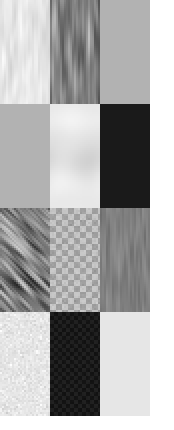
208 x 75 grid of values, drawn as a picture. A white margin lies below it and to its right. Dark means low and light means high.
The table splits into 4 rows of 3 panels. Panel 1,1: very high, streaked downward, faint in contrast. Panel 1,2: middling, streaked downward. Panel 1,3: high, flat. Panel 2,1: high, flat. Panel 2,2: very high, smooth, faint in contrast. Panel 2,3: very low, flat. Panel 3,1: middling, slanting down to the right, strong in contrast. Panel 3,2: high, checkered. Panel 3,3: middling, streaked downward, faint in contrast. Panel 4,1: very high, fine-grained, faint in contrast. Panel 4,2: very low, checkered, faint in contrast. Panel 4,3: very high, flat.
